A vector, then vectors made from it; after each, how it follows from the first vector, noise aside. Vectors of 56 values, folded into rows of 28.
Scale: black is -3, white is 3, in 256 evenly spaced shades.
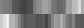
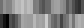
negated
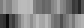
negated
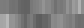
shrunk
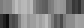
negated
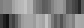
negated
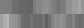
shrunk
